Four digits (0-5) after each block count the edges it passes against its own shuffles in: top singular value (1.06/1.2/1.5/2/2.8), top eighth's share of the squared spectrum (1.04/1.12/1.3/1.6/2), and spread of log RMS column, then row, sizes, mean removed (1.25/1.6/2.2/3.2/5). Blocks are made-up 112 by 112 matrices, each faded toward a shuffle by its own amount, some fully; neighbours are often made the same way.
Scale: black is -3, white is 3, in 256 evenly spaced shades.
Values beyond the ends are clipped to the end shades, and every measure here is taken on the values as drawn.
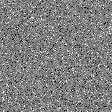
2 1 0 0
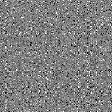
4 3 3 2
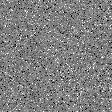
1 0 0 0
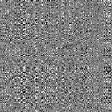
5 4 3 3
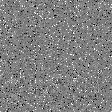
3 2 0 0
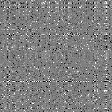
5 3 2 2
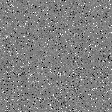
3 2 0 0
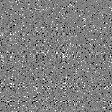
4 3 2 2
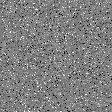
2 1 0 0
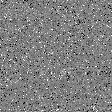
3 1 0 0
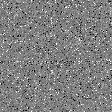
3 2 0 1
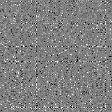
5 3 2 2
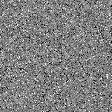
3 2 1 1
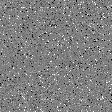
3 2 0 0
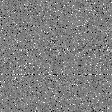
3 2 0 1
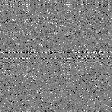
4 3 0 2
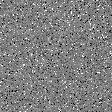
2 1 0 0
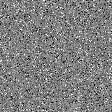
0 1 0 0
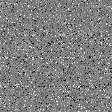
2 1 0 1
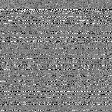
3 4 0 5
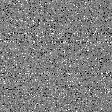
2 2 0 2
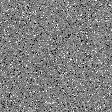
0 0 0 0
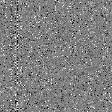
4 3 2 0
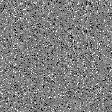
3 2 2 0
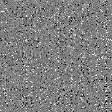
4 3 2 1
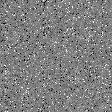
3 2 1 0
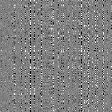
5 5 4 2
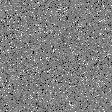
1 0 0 0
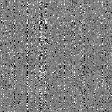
4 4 3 2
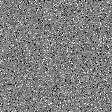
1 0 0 0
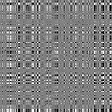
5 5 5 5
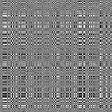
5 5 5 5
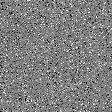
2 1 0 0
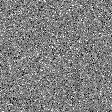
0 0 0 0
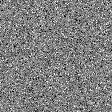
0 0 0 0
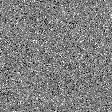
0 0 0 0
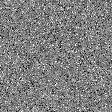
0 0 0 0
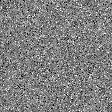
0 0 0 0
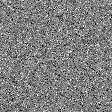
0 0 0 0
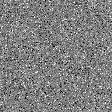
0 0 0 0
